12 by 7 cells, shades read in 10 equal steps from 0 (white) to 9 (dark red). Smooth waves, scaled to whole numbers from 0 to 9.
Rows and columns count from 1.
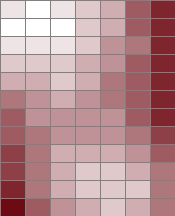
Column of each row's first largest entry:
7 7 7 7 7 7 7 7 1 1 1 1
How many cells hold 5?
12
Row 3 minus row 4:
-1 -1 -1 -1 0 -1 0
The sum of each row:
21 19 22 27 30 35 36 35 31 27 27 32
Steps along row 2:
same same up up up up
